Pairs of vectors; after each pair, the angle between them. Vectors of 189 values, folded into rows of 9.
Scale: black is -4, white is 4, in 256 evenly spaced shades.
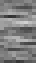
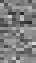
partly opposed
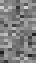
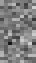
partly opposed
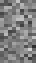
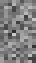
partly aligned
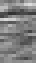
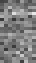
partly opposed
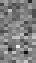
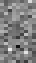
nearly opposite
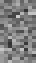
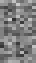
orthogonal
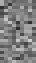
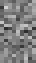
orthogonal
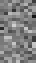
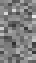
nearly opposite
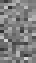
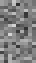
orthogonal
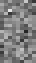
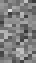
nearly parallel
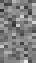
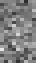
orthogonal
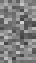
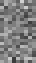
partly aligned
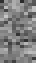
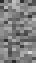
nearly parallel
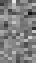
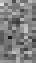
partly opposed
